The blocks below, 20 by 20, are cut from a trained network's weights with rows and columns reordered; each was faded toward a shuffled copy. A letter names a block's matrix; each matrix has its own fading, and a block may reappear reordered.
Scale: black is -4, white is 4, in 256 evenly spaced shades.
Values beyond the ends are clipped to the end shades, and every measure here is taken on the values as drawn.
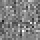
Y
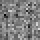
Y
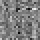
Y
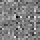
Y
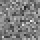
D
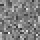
D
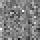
Y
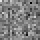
Y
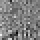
Y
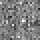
Y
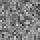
D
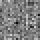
Y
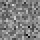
D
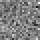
D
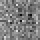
Y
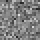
D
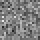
D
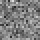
D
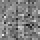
Y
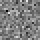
D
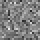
D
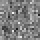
Y
